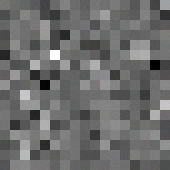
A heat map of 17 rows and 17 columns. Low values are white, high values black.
The halves do not mirror each other. There is no overall slope. No regular stripes run through it. The distribution is heavy-tailed on both sides.
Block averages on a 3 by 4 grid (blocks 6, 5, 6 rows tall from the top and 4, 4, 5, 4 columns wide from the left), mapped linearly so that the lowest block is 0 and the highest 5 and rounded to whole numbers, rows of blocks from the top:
3 2 3 1 | 0 4 0 5 | 2 1 3 2
